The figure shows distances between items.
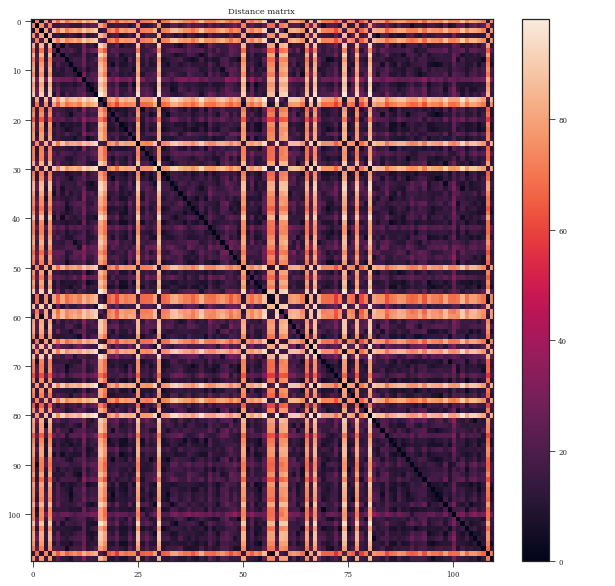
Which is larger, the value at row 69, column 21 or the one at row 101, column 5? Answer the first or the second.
the second
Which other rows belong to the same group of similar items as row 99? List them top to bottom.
1, 3, 5, 6, 7, 8, 9, 10, 11, 12, 13, 14, 15, 18, 19, 20, 21, 22, 23, 24, 26, 27, 28, 29, 31, 32, 33, 34, 35, 36, 37, 38, 39, 40, 41, 42, 43, 44, 45, 46, 47, 48, 49, 51, 52, 53, 54, 55, 58, 61, 62, 63, 64, 66, 68, 69, 70, 71, 72, 73, 75, 76, 78, 79, 81, 82, 83, 84, 85, 86, 87, 88, 89, 90, 91, 92, 93, 94, 95, 96, 97, 98, 100, 101, 102, 103, 104, 105, 106, 107, 109
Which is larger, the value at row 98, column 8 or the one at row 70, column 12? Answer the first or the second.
the second
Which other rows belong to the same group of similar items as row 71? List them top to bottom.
1, 3, 5, 6, 7, 8, 9, 10, 11, 12, 13, 14, 15, 18, 19, 20, 21, 22, 23, 24, 26, 27, 28, 29, 31, 32, 33, 34, 35, 36, 37, 38, 39, 40, 41, 42, 43, 44, 45, 46, 47, 48, 49, 51, 52, 53, 54, 55, 58, 61, 62, 63, 64, 66, 68, 69, 70, 72, 73, 75, 76, 78, 79, 81, 82, 83, 84, 85, 86, 87, 88, 89, 90, 91, 92, 93, 94, 95, 96, 97, 98, 99, 100, 101, 102, 103, 104, 105, 106, 107, 109
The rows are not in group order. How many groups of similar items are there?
2
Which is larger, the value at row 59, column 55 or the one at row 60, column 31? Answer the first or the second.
the first
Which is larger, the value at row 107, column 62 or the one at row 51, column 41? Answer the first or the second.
the first
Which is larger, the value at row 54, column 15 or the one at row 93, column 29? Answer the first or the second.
the second
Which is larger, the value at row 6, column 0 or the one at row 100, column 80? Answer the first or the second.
the second
